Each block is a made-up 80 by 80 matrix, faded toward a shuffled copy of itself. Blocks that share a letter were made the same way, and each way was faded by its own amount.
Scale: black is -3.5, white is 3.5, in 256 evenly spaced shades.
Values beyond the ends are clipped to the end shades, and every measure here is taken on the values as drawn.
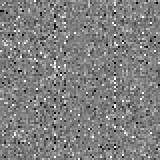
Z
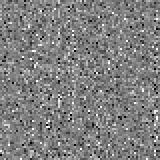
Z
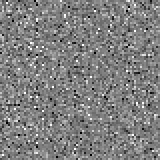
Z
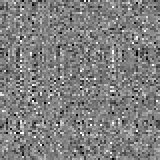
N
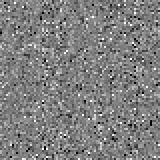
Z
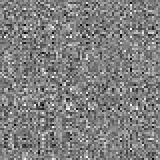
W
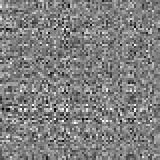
W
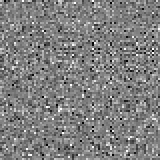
N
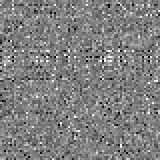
N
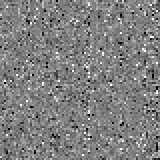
Z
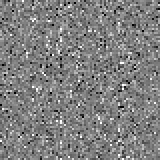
Z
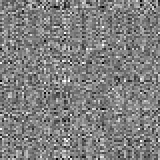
W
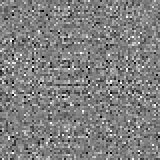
N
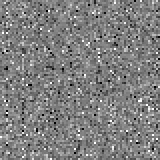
Z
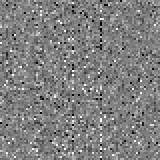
Z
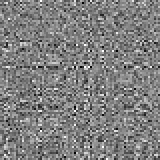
W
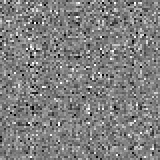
N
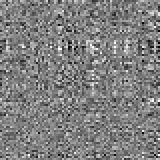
W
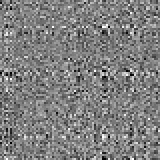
W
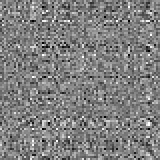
W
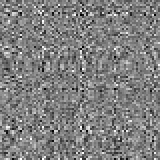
W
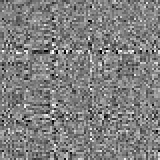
W
